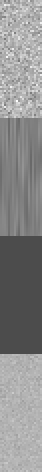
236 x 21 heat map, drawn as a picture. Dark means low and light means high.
The table splits into 4 rows of 1 panel. Panel 1,1: high, fine-grained. Panel 2,1: middling, streaked downward, faint in contrast. Panel 3,1: low, flat. Panel 4,1: high, fine-grained, faint in contrast.
